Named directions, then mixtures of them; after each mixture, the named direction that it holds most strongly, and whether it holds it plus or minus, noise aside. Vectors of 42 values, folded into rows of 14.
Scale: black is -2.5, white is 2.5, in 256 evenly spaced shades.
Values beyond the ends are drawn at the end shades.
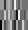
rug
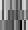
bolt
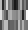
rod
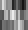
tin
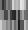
tin, minus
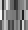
rod, plus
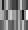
rod, plus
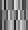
rug, plus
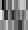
tin, minus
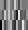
rug, plus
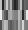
rod, plus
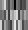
rug, minus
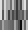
bolt, plus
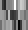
tin, minus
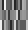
rug, minus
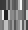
bolt, minus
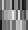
tin, plus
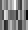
rod, minus
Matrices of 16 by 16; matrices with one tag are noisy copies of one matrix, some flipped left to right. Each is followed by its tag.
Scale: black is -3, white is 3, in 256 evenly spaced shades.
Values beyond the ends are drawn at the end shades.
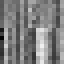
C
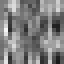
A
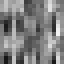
A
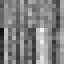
C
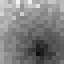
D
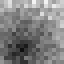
D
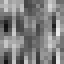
A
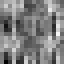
A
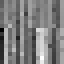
C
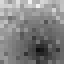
D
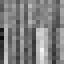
C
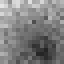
D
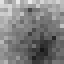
D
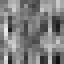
A
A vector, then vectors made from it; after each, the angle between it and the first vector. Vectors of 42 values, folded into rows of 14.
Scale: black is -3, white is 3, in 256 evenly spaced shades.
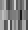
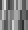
partly aligned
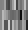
nearly parallel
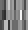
nearly opposite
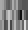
partly aligned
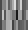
orthogonal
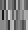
partly opposed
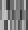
nearly parallel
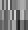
orthogonal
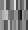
nearly parallel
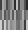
orthogonal
